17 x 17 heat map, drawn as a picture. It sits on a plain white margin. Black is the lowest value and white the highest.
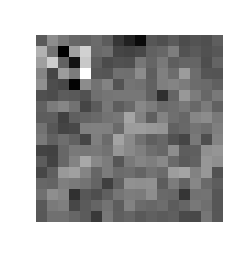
An odd patch, rougher than its surroundings, sits in the top left. There are no regular stripes. A few values lie far out on both sides of the bulk. The top left is the roughest part. No overall slope runs across the table.
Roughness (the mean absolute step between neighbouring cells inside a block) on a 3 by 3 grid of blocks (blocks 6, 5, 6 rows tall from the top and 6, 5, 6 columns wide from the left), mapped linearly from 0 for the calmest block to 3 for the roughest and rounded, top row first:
3 0 0
0 0 0
0 0 0
